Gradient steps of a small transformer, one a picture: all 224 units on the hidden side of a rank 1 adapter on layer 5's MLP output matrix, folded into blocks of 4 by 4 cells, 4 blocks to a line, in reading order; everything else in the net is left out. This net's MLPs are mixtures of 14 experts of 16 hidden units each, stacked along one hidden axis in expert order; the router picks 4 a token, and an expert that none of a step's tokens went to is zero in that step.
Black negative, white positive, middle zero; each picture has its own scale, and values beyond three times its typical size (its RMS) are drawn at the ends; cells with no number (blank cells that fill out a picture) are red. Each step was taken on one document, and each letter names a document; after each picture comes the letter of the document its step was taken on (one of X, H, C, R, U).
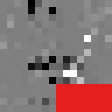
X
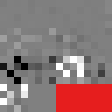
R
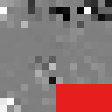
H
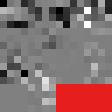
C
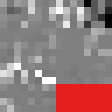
C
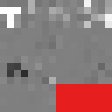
C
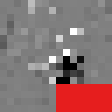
X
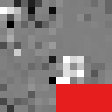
X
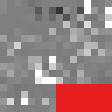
H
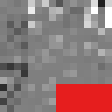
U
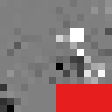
R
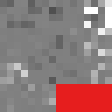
U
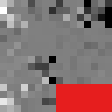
H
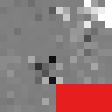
H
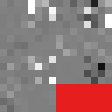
U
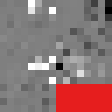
X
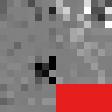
H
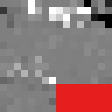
C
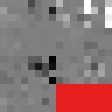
H
